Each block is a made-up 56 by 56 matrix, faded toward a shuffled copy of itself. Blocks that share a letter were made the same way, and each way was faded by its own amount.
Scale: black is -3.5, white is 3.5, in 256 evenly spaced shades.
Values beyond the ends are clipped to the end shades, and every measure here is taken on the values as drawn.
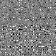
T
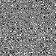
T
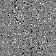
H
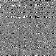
T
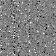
H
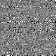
T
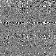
T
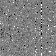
H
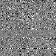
T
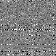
T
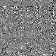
T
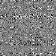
T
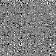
T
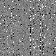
H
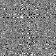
T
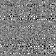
T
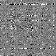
T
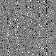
H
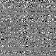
T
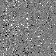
H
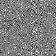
H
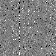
H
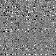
T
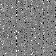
H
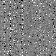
H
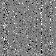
H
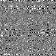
T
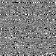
T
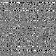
T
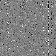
H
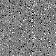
H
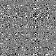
T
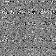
T
